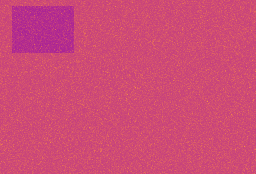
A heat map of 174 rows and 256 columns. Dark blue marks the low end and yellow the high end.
Mirror symmetry: none. Ninth with the lowest average: top left. Stripes: none. Odd patch: lower, in the top left. Odd rows or columns: none.
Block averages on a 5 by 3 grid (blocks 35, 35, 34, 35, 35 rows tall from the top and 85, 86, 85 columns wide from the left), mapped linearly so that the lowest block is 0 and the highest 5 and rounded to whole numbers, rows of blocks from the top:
055 / 255 / 555 / 555 / 555
